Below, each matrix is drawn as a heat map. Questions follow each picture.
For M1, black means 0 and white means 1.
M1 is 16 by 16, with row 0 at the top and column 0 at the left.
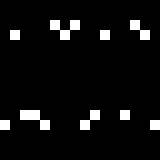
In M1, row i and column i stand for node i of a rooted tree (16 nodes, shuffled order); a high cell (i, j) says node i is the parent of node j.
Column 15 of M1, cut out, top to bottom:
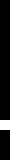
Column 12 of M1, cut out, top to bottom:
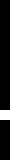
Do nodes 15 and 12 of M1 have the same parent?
no
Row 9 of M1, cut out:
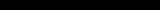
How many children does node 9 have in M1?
0
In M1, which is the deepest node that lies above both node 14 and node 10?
3
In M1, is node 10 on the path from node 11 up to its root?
no
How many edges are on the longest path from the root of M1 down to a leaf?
2
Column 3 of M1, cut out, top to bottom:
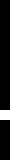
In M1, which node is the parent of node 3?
11
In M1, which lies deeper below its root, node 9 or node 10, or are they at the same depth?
node 10
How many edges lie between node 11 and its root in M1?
0
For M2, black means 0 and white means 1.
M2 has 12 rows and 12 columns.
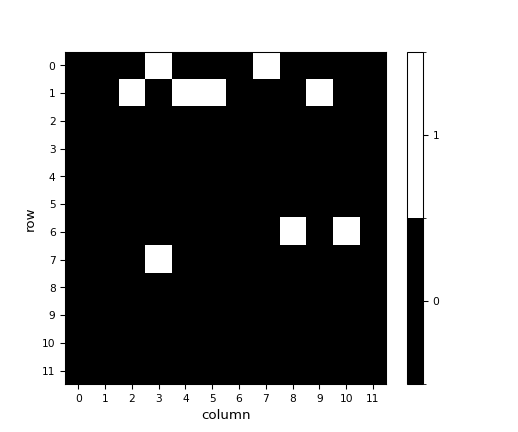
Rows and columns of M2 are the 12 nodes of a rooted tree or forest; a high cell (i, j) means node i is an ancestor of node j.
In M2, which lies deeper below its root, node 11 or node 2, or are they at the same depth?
node 2
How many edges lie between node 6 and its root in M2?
0
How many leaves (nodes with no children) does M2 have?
8
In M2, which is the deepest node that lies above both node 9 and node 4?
1
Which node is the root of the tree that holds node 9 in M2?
1
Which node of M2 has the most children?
1
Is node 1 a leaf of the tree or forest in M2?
no
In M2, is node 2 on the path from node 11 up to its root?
no
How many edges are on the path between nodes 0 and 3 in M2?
2
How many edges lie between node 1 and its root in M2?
0
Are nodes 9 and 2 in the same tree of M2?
yes
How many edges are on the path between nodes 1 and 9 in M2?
1
